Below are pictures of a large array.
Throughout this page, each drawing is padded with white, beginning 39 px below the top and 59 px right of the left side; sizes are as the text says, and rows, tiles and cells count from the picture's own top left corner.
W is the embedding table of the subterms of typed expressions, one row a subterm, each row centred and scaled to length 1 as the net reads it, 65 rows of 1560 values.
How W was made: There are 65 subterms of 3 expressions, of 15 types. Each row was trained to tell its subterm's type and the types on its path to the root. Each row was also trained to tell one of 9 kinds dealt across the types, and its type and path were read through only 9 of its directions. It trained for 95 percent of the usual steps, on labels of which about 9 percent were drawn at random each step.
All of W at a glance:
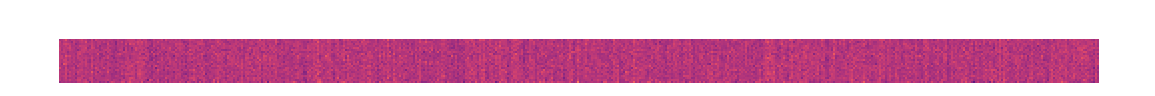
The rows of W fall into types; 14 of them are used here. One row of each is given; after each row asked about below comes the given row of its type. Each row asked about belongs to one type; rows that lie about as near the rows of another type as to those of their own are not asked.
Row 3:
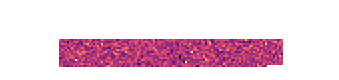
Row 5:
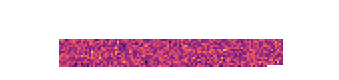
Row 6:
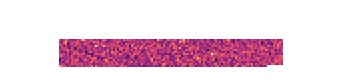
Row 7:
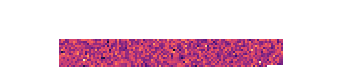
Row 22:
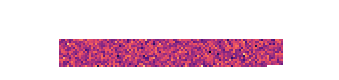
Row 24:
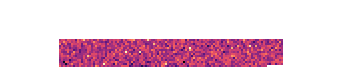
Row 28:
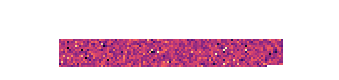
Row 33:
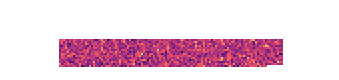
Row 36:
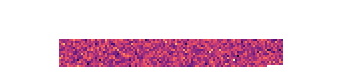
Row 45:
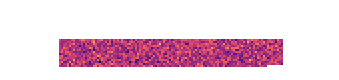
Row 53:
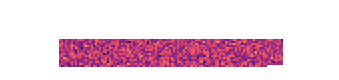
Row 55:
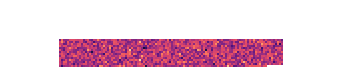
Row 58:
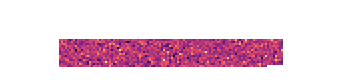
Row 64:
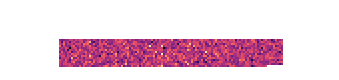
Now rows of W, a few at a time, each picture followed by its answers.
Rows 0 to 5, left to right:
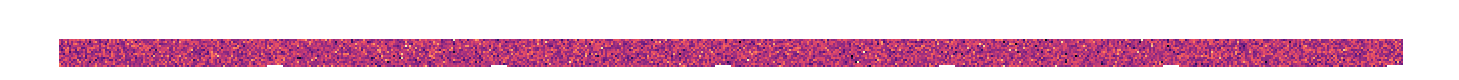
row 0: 45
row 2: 3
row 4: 55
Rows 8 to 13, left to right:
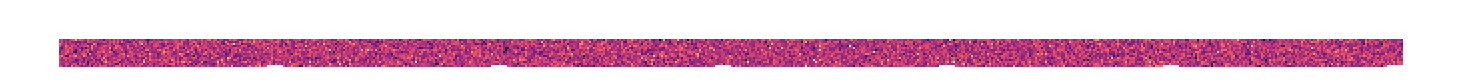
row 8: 45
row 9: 33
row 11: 53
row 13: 55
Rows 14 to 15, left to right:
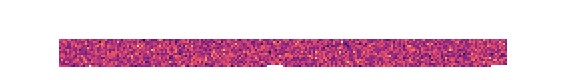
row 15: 5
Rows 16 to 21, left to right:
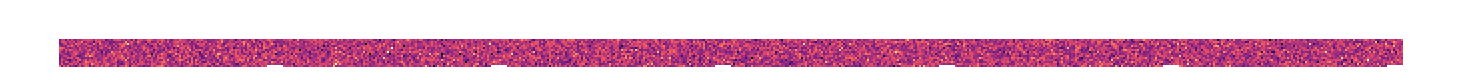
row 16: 24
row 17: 28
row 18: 64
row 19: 33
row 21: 58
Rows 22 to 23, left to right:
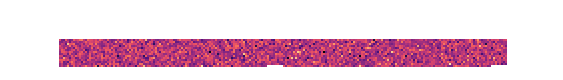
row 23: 58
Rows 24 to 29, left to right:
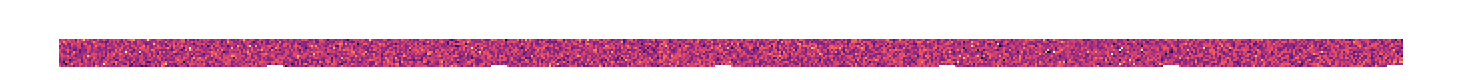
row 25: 53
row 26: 24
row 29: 53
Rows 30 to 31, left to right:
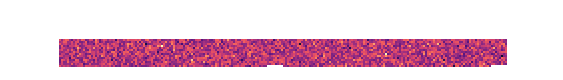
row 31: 36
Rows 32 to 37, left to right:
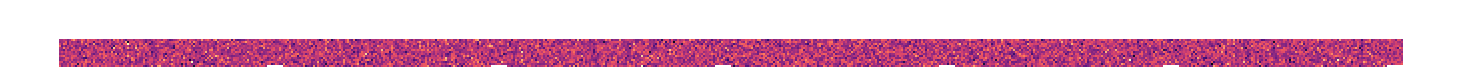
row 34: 6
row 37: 45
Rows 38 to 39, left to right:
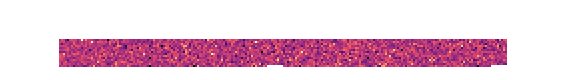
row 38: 7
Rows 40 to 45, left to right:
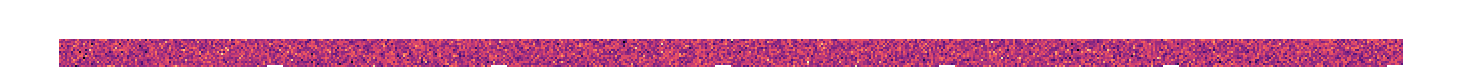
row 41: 64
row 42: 33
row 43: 3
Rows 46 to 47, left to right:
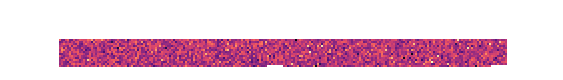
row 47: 64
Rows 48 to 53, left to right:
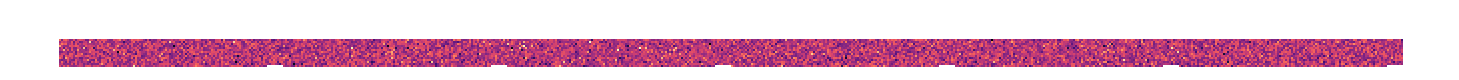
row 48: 53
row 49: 55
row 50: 6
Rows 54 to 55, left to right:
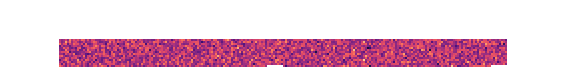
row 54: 45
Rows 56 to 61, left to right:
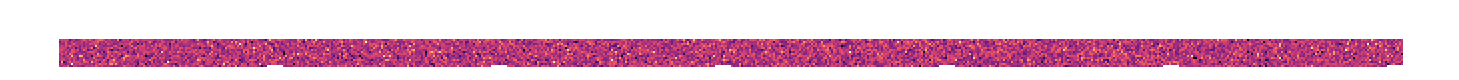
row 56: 28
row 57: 36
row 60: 33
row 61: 6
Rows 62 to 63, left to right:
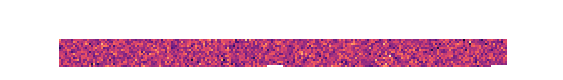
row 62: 64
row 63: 6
